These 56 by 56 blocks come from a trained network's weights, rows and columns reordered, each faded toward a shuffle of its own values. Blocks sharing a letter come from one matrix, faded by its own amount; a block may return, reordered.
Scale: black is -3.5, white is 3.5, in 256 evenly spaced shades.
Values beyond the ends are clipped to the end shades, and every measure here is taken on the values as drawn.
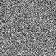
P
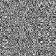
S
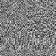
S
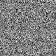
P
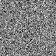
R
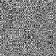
S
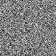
R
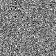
R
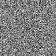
P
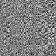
S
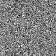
R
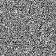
P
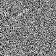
P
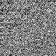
P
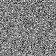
R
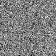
R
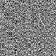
S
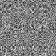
S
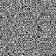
S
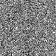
R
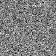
R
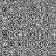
S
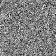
R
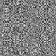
S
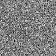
P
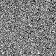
R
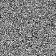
P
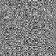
S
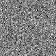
R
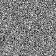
R
